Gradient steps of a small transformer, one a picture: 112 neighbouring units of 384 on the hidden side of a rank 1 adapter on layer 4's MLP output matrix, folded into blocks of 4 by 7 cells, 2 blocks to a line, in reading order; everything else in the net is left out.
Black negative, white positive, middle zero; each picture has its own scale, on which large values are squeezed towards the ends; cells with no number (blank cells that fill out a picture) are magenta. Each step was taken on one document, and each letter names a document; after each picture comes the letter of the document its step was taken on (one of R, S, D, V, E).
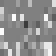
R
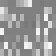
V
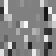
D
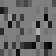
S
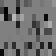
S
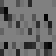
S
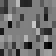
V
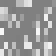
V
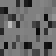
V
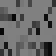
R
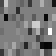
S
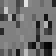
S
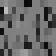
V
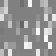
D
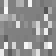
V
